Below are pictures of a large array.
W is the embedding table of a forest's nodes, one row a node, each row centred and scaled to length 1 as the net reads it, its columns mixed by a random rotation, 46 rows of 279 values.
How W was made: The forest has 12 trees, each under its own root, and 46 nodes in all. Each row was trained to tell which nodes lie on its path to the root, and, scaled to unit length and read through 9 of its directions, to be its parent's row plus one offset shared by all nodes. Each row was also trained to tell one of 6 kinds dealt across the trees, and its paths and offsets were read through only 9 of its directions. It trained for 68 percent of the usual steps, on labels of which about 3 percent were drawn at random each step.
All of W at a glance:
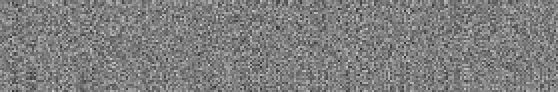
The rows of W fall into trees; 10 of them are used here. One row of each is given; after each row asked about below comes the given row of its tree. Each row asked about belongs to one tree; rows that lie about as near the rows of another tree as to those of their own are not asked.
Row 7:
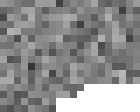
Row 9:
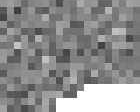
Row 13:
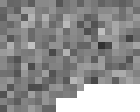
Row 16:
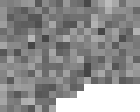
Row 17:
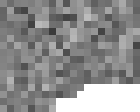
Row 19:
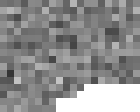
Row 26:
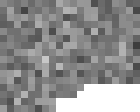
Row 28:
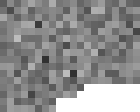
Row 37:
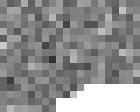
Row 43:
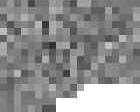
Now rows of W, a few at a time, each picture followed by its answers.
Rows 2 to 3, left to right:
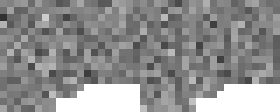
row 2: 17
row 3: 26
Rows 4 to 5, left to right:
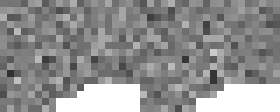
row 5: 16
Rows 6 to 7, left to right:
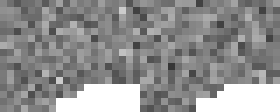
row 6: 37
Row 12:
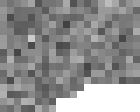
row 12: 16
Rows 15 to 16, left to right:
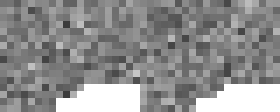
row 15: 16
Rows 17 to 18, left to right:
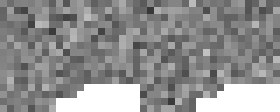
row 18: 13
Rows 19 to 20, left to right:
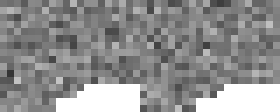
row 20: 13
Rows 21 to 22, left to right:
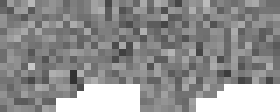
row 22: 26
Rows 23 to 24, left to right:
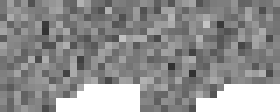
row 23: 43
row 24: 7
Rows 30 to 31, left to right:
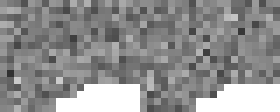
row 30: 19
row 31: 9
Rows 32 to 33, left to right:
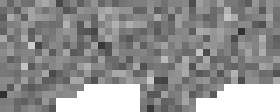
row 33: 9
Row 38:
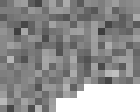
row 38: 43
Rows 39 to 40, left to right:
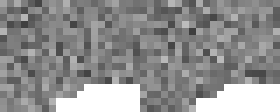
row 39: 26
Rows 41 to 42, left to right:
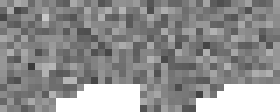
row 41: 17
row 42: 13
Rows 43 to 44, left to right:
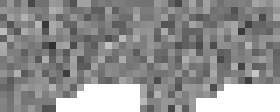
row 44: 43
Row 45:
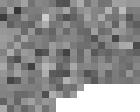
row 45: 17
